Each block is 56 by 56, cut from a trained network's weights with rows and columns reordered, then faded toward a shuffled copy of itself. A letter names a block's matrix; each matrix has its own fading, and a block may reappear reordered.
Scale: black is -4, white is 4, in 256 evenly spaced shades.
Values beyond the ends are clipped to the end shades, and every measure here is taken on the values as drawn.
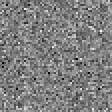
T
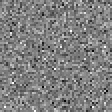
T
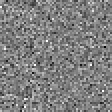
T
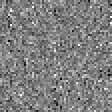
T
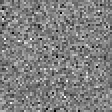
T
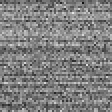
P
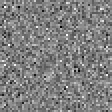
T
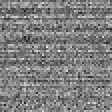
P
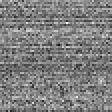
P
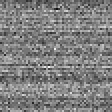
P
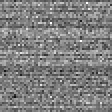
P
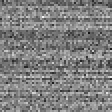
P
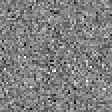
T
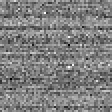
P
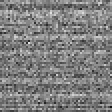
P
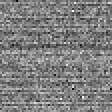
P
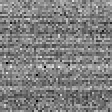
P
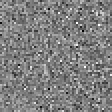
T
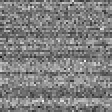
P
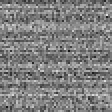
P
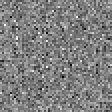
T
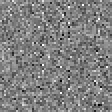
T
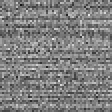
P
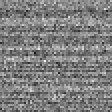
P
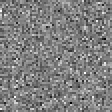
T
